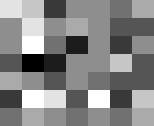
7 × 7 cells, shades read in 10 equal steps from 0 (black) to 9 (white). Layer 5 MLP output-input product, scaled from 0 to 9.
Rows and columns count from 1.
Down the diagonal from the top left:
8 8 4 5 4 2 6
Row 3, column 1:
5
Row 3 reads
5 9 4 1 5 2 5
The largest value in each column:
8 9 8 6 9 7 7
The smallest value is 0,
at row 4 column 2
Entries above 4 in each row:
5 5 4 3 3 4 4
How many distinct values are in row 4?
5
